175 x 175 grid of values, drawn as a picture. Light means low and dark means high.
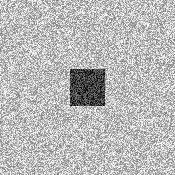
Ninth with the highest average: centre. Stripes: none. Average level on the scale: 30%. Slope: none. Odd patch: higher, in the centre.
